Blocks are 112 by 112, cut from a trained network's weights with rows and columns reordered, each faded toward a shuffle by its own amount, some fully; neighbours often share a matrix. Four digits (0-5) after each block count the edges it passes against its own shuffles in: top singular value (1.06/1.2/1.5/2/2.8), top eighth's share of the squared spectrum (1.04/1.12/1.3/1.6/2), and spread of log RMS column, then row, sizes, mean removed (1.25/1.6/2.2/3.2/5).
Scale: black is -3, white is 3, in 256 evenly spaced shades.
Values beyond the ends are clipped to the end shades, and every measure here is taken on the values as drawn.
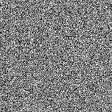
2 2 0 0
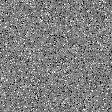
0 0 0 0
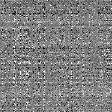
4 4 4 2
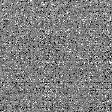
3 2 2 1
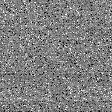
2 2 1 0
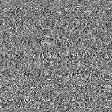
4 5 2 3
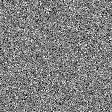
0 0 0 0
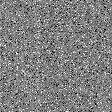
0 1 0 0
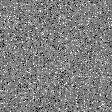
0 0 0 0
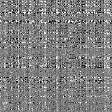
4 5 2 4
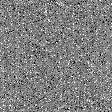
1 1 0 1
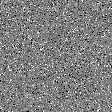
0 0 0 0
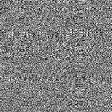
4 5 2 3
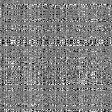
4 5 1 5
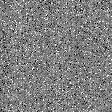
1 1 0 0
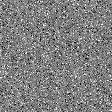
0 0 0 0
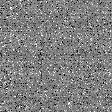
2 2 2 0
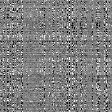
4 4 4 2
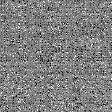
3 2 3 0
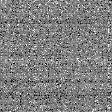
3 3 3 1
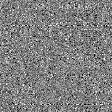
3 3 1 2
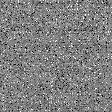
2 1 1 0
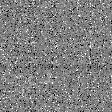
2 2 2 0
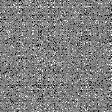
3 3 3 0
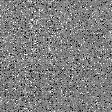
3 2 2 0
